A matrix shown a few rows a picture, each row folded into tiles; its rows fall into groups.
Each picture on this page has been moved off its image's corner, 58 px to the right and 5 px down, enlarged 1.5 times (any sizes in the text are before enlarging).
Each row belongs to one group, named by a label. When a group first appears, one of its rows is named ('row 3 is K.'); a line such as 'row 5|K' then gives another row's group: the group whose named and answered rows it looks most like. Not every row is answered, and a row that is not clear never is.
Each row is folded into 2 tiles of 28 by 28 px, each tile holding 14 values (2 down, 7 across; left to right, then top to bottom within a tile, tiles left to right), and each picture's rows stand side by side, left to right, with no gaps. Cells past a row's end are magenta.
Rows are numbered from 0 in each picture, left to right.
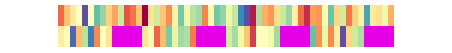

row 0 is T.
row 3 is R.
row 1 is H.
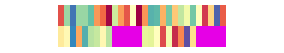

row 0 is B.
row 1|H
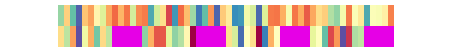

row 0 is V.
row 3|R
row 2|B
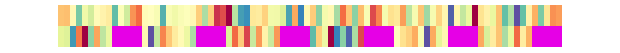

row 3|H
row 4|R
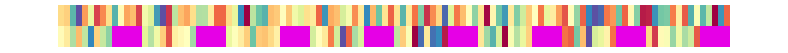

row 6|B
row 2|B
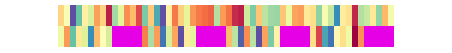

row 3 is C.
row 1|V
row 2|T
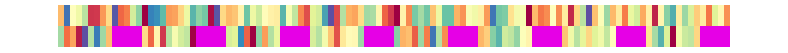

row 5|V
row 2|R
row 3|R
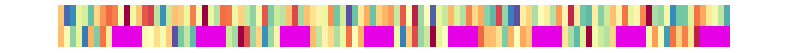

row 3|T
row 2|H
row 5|B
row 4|T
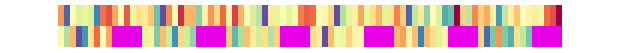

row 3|B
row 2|T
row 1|R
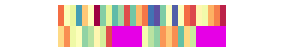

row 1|B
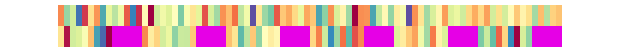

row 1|V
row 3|C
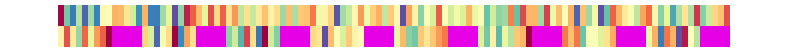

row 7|R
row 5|C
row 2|R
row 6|V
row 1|B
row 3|B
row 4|C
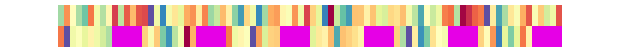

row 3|B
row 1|C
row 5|C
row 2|B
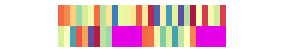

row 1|V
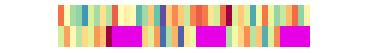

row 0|C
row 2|H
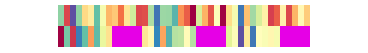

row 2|B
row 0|V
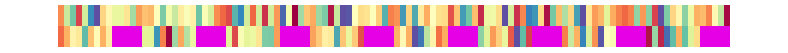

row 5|H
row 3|B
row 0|B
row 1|R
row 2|H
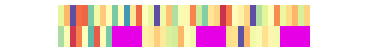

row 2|B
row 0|R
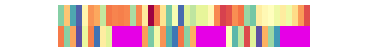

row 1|T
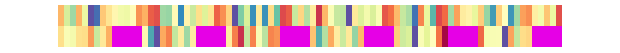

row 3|T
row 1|T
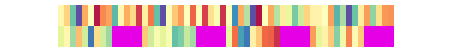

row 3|T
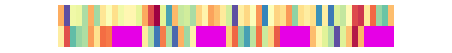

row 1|T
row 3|C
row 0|C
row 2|C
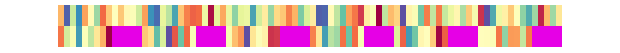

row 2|C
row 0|C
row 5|H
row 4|C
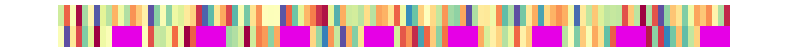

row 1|C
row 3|T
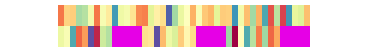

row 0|R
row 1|B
